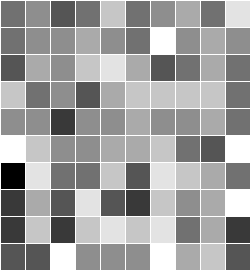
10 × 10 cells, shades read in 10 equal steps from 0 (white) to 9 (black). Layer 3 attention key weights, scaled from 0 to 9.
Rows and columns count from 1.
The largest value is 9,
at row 7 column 1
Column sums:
51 34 47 36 30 40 22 37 33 38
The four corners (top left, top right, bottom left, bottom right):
5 1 6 6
